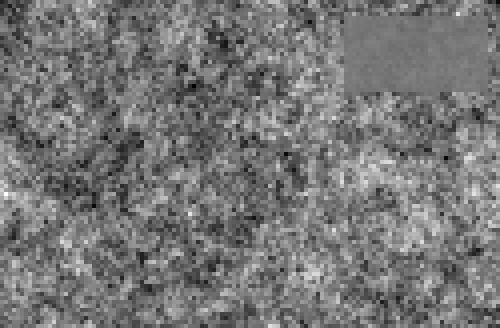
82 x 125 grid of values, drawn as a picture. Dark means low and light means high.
Calmest part: top right. Odd rows or columns: none. Odd patch: calmer, in the top right. Histogram: bell-shaped.
